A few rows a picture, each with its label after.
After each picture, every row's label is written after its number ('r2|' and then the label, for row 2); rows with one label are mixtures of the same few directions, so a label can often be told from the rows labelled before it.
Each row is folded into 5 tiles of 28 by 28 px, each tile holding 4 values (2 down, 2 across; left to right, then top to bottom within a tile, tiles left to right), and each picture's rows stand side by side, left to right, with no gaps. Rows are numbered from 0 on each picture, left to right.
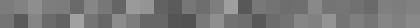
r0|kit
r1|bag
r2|bag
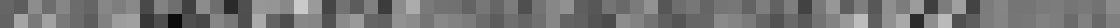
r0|bag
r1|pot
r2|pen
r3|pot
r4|bag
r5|pot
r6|kit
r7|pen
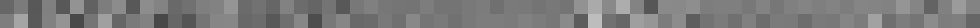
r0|kit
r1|bag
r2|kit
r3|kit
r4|kit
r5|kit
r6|kit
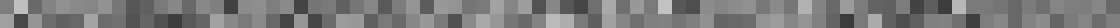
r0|bag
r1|pot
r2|bag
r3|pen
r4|pen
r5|pot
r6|pen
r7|kit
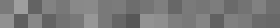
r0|bag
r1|kit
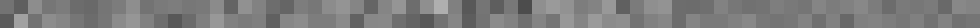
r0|bag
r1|pot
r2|kit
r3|pen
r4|pot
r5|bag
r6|pen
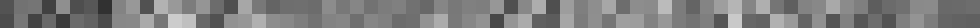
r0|pot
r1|bag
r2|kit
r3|kit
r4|pot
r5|kit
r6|bag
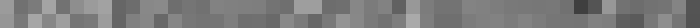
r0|pot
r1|bag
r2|pen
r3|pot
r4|pen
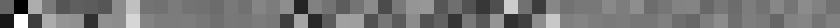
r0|bag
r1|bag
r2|bag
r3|kit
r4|kit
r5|kit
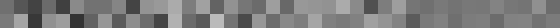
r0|kit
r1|kit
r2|kit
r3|kit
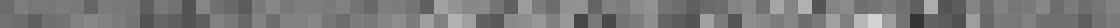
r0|pot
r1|pot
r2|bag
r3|bag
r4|bag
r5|pen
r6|pot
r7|pot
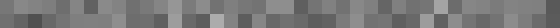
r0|pot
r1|kit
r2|bag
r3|bag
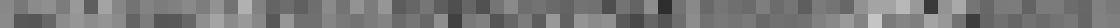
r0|pot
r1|pot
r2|pen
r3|kit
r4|pot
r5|pot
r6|kit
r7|pot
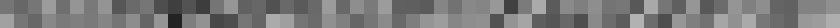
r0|pen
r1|kit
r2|pen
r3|kit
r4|kit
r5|bag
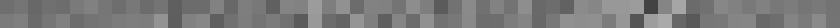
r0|kit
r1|kit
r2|kit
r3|pen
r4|kit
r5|bag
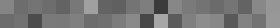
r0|kit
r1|bag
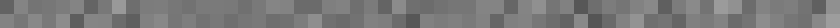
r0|kit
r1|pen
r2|pen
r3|kit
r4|bag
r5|pen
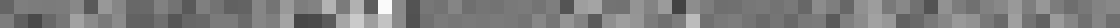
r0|pot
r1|pot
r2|pot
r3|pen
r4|pen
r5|pen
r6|bag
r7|kit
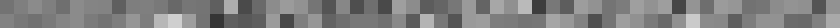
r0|pen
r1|pot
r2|pen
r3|pen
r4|pen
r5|pen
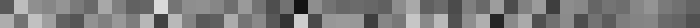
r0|bag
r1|bag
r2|bag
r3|kit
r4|bag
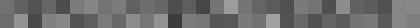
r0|kit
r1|kit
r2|pot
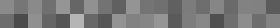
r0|kit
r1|kit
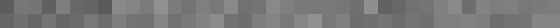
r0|pot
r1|pen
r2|pot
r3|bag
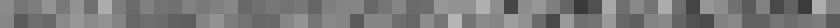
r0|pot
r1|bag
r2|kit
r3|kit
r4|pen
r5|pen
